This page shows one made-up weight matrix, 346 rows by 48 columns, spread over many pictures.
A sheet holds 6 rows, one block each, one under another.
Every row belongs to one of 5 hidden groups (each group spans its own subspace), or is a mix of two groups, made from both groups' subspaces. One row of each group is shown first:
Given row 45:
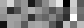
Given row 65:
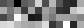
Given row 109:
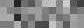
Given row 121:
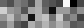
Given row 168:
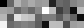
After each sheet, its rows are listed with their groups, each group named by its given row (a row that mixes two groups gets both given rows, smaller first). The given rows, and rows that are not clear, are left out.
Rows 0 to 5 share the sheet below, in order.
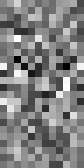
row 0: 65
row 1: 109
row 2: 65
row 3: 121
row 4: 121
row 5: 109
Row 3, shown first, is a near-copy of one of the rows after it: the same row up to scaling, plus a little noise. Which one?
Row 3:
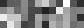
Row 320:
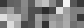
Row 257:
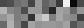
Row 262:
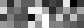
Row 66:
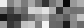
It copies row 320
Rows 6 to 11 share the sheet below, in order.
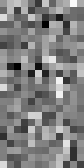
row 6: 65 and 121
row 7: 121
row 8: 109
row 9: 109 and 168
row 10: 109 and 168
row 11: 45
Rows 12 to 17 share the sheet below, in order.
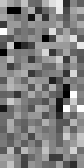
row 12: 45 and 109
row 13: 168
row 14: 45
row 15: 45
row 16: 45
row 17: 65
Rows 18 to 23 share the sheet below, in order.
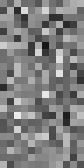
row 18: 65
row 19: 109 and 121
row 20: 45 and 109
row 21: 168
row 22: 109
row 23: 45
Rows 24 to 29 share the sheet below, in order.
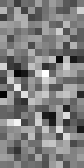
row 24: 65
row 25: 45
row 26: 121 and 168
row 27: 65
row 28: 109 and 121
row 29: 109
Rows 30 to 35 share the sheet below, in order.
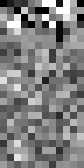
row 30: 121
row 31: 109 and 168
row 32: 168
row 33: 65
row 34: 45
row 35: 109 and 168
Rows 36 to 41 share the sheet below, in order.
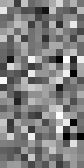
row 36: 65 and 121
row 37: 65
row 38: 45
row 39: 168
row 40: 45
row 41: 121
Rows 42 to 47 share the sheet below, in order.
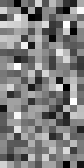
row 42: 65
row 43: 121
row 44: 109
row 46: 109
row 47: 45 and 121
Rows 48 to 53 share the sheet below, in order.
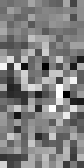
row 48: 45
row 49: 121
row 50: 65
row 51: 109
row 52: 109
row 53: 45 and 121
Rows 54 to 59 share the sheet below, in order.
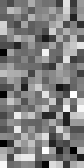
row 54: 45
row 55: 168
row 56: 121
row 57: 45 and 65
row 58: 109
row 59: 168
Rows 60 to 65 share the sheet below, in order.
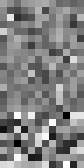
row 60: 168
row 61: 168
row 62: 121
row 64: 109 and 121
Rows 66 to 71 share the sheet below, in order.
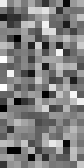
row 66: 121
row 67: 109
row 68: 168
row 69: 168
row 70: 168
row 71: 45 and 109
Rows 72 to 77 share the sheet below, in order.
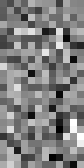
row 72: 45 and 121
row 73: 109
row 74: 65 and 121
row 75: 109
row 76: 45 and 109
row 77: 65
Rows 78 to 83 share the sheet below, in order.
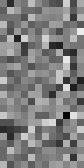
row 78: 45
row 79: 65
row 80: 45
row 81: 121
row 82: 121
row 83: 45
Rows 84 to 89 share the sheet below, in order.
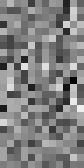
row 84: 45
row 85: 121
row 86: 65
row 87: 45
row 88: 65 and 109
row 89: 45 and 109
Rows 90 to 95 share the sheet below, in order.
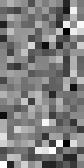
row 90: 45
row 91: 121
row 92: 45
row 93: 121
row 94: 168
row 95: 121 and 168
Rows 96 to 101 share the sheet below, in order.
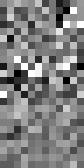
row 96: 45
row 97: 45 and 65
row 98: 65
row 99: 65
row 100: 65
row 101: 65
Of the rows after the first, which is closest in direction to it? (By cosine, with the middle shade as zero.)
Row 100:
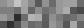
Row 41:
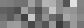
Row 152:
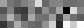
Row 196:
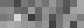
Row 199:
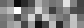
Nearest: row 41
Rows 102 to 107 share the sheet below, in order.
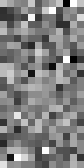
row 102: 121
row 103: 109 and 168
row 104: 121
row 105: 168
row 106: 65
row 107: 168
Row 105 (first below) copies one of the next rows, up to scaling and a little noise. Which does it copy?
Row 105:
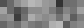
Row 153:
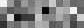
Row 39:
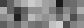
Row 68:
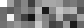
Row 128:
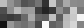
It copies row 39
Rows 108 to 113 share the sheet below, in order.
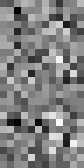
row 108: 65 and 168
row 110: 45
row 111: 65
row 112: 109
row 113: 121
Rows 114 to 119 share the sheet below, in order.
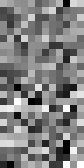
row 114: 121
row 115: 65
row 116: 121
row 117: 65
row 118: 65
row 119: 45 and 121
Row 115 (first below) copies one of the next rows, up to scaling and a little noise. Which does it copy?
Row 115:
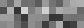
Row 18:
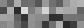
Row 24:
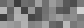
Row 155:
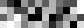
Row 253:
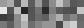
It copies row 18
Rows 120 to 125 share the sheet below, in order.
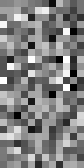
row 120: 121 and 168
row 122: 45
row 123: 121
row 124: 65
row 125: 109
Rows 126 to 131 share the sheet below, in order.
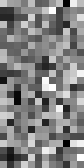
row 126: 121
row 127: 45
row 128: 168
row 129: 109
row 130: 45 and 168
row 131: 121
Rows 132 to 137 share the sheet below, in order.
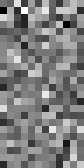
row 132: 65
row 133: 121
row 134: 65
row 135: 168
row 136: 65 and 109
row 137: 45
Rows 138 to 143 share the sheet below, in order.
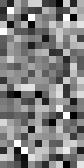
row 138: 45
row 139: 168
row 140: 45
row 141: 109
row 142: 121
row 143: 65
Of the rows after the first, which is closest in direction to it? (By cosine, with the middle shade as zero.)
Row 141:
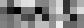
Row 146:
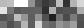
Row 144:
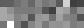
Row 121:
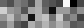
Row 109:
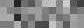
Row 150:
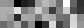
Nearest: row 146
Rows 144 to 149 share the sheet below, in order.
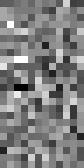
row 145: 109 and 121
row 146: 65 and 109
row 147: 65 and 109
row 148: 45
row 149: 65 and 109
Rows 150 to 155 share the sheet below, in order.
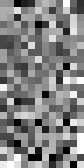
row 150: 109
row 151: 121
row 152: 45 and 109
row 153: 168
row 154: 45 and 109
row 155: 65
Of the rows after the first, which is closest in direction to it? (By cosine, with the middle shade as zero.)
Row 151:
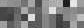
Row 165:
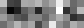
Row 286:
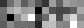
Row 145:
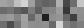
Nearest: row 286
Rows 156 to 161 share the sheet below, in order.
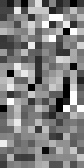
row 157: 121
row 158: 45 and 168
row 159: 45
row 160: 109
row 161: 168
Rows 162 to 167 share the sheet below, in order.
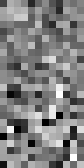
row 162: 109 and 121
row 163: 45 and 168
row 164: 109 and 121
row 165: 109
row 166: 168
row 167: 45
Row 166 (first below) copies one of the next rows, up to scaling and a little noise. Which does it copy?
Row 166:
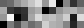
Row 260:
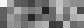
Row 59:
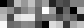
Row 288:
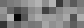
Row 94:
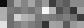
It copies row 288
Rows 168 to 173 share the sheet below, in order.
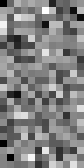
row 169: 109 and 121
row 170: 45 and 109
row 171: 45 and 109
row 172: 65 and 109
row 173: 168
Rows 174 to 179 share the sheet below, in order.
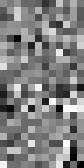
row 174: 109 and 168
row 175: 109
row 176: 65
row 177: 45 and 65
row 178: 45
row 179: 45
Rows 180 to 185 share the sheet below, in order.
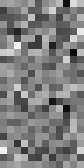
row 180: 121
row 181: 65
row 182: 121
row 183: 65
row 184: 45
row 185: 65
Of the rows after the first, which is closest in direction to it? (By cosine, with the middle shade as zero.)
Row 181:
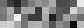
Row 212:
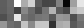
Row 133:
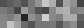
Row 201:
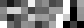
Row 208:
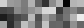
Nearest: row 212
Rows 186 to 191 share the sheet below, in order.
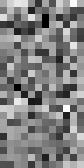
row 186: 65 and 121
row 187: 109
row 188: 45
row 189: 65
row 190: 45
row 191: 45 and 121
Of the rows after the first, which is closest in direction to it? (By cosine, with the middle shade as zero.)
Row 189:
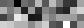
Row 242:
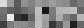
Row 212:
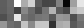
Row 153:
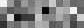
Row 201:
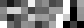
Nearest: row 212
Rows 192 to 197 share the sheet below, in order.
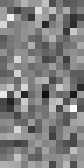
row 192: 168
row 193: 121
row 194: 109
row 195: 65
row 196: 65
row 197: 65
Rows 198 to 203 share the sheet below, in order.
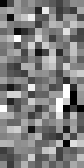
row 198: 168
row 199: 109
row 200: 109 and 121
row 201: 45
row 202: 45 and 168
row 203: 121
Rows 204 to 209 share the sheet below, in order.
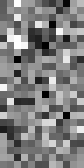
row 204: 109
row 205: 121 and 168
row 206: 109
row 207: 168
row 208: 121
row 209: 109
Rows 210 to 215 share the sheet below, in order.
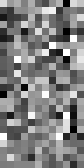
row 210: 121
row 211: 45 and 65
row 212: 109
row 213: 65
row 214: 45
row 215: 168
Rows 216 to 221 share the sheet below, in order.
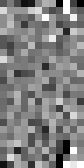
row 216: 109 and 121
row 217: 121
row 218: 168
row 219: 109
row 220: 121
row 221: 45
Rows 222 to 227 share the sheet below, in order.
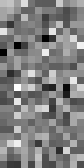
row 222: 65 and 121
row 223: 168
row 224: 65 and 168
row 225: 109
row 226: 109
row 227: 65 and 109
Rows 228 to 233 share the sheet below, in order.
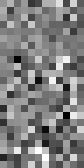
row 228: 45
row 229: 121
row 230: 109
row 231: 45
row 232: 121
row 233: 109 and 121
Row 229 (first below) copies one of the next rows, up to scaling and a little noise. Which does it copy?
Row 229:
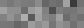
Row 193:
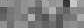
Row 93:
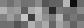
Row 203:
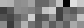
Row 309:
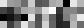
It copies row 93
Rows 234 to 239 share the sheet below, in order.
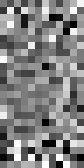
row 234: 65
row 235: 121
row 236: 168
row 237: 45
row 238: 168
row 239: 109
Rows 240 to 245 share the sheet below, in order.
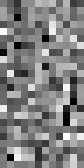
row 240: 109 and 168
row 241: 168
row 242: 168
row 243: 45
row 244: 45 and 109
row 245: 168
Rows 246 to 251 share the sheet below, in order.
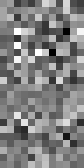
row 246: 109
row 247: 109
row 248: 45 and 109
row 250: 65
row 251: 121
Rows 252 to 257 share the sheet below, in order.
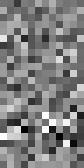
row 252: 65 and 121
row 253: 65
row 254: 45
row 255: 65
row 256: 121 and 168
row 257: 121
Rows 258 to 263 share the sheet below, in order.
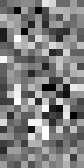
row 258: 109 and 121
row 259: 65 and 109
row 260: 168
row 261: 109
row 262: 121
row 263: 45 and 65
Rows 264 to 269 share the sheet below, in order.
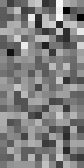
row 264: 109
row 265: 121
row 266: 45 and 109
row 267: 65
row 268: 45 and 65
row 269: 109
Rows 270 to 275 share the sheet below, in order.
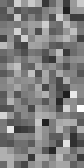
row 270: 109
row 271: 65
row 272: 109
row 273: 45
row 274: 168
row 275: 121
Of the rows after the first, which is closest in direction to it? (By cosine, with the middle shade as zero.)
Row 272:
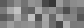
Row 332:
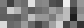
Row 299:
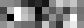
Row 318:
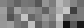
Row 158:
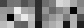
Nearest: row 299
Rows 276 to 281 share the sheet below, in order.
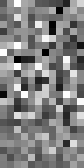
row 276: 109
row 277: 168
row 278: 109
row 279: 65 and 109
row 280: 109
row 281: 121
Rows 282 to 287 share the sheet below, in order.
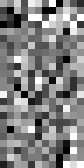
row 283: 121
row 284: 109
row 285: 65
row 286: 168
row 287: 45
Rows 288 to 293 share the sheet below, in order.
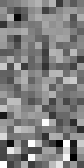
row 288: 168
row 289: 65 and 109
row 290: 65
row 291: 65 and 168
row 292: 168
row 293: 45
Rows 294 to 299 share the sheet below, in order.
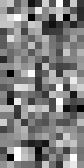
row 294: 45 and 168
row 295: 45 and 109
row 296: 168
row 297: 45 and 109
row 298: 65
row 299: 168
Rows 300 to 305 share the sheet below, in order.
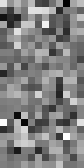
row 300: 121
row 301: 109
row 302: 65 and 121
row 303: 109
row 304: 65
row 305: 109
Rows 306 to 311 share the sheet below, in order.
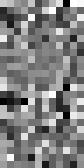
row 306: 121
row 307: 45 and 65
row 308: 45
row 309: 121
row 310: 121
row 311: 109 and 168
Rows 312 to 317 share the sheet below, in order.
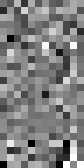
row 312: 65
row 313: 45 and 121
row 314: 45
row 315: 65 and 168
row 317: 45
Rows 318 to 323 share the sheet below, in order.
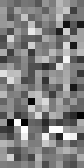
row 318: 45
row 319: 45
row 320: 121
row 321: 121
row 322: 65
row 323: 109 and 168
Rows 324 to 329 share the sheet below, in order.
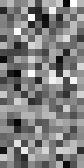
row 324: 121
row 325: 65
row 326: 168
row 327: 65
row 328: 109 and 168
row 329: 65
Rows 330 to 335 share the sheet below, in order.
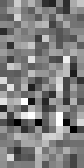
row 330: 109
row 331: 168
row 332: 45
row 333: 45 and 121
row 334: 109
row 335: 168
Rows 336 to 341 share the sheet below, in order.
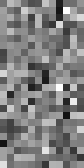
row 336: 109
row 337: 45
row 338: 121
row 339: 45
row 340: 121
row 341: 168
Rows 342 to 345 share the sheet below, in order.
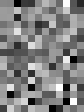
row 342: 109
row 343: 65
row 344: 109 and 121
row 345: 45
